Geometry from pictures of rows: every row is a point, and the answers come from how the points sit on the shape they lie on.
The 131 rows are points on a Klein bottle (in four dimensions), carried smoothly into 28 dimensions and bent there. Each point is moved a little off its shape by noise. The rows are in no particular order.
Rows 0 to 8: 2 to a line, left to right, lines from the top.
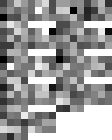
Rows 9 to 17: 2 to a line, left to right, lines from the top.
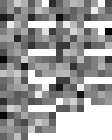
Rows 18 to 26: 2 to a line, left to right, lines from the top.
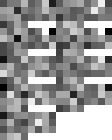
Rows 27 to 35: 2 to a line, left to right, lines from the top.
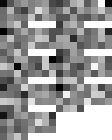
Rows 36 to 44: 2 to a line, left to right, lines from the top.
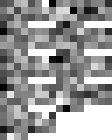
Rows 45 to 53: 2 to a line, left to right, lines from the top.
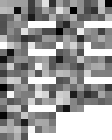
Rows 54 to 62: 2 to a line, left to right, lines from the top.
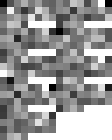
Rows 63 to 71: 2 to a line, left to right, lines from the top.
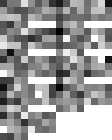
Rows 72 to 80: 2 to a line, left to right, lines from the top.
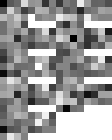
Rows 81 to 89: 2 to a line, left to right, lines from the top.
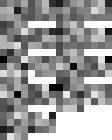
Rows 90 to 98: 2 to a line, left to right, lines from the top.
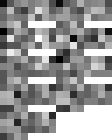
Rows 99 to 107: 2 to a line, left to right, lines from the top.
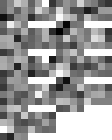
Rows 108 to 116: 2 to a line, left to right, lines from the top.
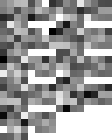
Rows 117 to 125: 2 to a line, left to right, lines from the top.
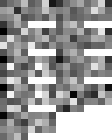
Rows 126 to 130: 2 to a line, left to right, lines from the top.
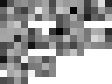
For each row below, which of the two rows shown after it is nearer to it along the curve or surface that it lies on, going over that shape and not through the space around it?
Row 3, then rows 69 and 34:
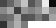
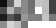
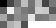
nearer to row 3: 69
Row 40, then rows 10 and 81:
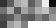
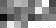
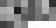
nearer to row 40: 81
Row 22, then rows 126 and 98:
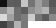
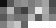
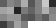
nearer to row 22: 126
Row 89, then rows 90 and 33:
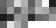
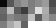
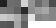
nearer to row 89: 90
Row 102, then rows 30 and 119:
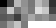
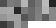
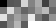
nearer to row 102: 119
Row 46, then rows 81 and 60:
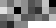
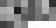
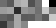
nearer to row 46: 60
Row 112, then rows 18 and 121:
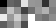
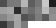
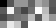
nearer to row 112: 121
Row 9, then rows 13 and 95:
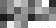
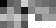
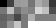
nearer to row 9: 95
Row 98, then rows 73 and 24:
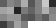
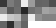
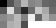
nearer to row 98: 73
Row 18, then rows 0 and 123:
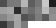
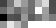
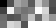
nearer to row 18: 0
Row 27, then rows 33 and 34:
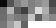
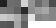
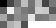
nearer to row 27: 33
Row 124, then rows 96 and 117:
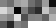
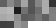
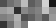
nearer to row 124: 117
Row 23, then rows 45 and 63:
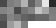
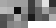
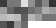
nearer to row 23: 45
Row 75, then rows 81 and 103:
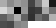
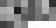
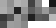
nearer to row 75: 103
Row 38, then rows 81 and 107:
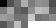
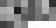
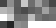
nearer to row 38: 107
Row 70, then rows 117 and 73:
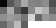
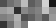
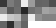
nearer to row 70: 73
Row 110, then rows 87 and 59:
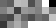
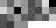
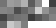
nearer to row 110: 87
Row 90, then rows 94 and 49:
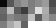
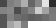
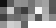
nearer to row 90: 49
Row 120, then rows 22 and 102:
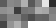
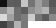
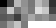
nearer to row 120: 102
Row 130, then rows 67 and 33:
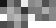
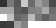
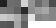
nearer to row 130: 67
